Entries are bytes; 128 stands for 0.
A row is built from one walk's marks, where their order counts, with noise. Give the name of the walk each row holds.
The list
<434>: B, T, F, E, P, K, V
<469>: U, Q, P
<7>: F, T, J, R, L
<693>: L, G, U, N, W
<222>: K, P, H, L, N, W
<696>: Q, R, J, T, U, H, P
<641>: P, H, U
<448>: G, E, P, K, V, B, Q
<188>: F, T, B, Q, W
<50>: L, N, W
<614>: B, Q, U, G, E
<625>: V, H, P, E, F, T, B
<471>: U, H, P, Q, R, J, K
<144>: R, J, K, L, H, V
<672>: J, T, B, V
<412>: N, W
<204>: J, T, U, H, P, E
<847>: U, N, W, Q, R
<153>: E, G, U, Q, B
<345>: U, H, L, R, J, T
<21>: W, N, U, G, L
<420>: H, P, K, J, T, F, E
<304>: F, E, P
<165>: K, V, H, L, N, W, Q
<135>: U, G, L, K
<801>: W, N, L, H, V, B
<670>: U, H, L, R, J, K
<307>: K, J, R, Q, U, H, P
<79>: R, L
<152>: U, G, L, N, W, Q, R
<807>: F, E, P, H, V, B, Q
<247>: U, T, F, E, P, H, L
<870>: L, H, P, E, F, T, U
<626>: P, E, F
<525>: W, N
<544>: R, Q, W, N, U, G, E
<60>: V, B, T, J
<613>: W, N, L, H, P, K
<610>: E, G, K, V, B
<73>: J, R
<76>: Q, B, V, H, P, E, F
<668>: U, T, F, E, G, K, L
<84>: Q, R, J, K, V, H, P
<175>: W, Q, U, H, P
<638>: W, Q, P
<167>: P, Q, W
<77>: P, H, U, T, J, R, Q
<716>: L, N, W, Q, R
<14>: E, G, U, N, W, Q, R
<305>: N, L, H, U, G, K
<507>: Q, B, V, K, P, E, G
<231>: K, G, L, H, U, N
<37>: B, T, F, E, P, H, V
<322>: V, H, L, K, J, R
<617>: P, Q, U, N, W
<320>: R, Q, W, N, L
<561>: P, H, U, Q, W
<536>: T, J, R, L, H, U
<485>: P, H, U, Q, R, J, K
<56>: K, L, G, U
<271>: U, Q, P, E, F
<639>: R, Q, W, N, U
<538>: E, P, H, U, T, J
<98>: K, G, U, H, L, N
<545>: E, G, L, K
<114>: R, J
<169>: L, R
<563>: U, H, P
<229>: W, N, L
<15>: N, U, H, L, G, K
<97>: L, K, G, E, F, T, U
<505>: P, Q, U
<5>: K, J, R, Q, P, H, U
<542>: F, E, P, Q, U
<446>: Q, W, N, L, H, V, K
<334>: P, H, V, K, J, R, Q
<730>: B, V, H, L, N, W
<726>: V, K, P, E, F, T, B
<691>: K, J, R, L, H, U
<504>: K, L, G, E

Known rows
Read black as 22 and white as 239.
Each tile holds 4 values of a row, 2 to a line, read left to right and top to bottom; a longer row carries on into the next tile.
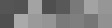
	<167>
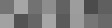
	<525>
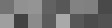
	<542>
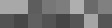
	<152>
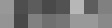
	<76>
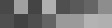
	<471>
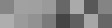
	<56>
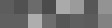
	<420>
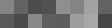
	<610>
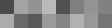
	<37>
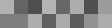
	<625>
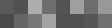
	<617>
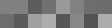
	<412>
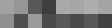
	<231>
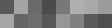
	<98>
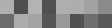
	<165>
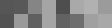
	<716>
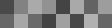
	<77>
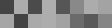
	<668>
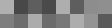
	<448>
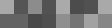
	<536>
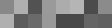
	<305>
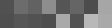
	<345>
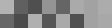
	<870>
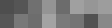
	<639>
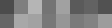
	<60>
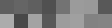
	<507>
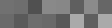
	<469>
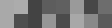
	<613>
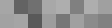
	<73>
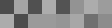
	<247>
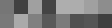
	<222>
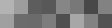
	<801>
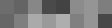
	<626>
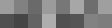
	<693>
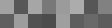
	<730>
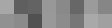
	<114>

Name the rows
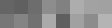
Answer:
<50>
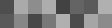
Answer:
<485>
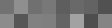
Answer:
<638>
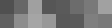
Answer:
<505>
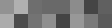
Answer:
<229>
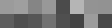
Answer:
<14>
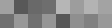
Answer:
<169>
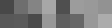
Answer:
<847>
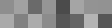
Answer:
<504>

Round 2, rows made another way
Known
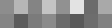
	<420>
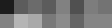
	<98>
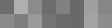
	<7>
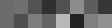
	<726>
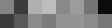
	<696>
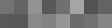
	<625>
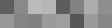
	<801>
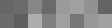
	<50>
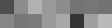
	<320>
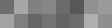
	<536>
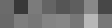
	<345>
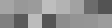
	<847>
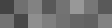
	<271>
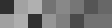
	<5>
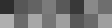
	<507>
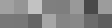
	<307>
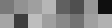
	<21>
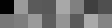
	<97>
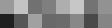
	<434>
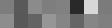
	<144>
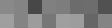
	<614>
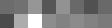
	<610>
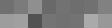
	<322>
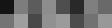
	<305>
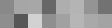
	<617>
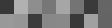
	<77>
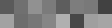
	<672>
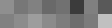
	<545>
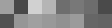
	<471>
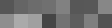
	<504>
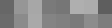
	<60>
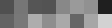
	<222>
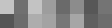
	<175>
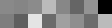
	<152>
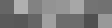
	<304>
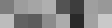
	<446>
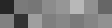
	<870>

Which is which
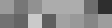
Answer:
<716>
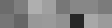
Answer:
<229>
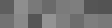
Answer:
<641>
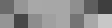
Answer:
<639>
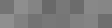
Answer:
<73>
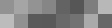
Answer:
<691>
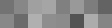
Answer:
<525>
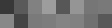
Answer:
<76>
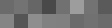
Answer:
<626>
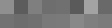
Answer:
<114>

